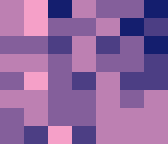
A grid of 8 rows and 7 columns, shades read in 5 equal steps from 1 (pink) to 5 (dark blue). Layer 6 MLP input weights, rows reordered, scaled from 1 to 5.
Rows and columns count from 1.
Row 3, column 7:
5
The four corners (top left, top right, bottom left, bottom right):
2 5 3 2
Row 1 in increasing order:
1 2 2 3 3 5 5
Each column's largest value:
3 4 5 4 4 5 5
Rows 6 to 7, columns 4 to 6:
3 2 3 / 3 2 2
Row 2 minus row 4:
0 -1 0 1 -1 2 0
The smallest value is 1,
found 4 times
